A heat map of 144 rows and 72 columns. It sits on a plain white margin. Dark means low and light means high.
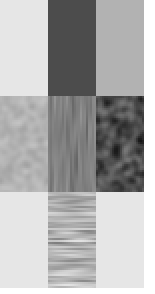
The table splits into 3 rows of 3 panels. Panel 1,1: very high, flat. Panel 1,2: low, flat. Panel 1,3: high, flat. Panel 2,1: high, blotchy, faint in contrast. Panel 2,2: middling, streaked downward, faint in contrast. Panel 2,3: low, blotchy. Panel 3,1: very high, flat. Panel 3,2: high, streaked across. Panel 3,3: very high, flat.
